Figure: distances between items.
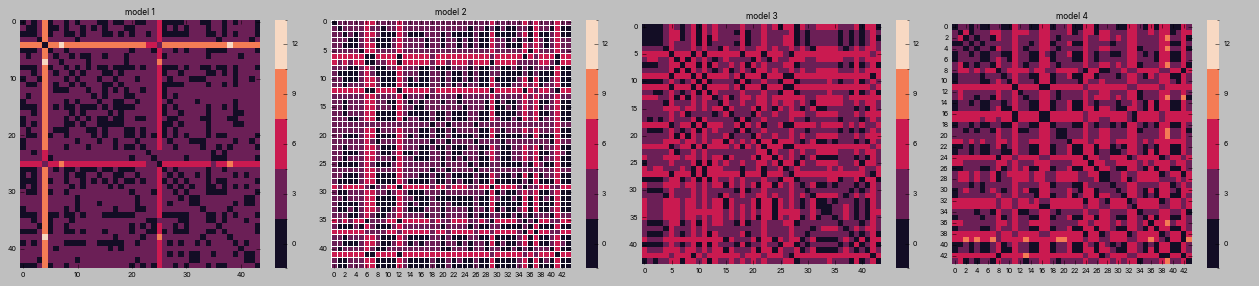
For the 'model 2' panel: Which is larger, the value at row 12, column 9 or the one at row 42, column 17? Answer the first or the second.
the first
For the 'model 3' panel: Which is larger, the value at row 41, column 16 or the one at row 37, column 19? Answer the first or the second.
the first
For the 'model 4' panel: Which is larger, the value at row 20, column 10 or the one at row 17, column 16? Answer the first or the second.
the first
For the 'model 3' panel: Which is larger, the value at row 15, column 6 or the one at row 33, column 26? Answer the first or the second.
the first
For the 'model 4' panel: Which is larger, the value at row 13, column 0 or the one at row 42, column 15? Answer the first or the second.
the second
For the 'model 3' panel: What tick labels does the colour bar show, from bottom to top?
0, 3, 6, 9, 12
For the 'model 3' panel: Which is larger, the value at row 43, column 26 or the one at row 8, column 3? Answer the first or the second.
the first
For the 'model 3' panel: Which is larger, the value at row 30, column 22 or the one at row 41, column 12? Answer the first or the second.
the first
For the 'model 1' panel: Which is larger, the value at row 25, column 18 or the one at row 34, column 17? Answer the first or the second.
the first
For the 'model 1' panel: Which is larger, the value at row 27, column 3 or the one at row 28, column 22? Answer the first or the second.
the first
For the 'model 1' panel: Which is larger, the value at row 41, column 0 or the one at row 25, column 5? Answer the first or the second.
the second
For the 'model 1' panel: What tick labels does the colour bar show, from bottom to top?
0, 3, 6, 9, 12
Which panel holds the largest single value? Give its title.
model 1
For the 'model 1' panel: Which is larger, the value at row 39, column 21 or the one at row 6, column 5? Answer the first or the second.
the second
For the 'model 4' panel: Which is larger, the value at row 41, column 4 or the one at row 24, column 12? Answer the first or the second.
the second
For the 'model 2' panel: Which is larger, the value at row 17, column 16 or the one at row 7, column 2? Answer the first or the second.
the second
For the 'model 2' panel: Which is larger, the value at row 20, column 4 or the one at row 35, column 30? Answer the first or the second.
the second
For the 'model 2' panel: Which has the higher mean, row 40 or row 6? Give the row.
6
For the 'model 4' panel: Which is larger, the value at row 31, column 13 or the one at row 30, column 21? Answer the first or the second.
the second
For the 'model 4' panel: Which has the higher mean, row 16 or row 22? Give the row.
16
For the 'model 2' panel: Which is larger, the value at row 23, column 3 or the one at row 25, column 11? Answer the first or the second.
the second
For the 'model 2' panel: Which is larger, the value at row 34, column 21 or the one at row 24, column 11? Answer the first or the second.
the first
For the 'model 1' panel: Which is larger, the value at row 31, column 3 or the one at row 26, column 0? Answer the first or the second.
the first
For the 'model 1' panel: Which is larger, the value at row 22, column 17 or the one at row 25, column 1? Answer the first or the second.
the second
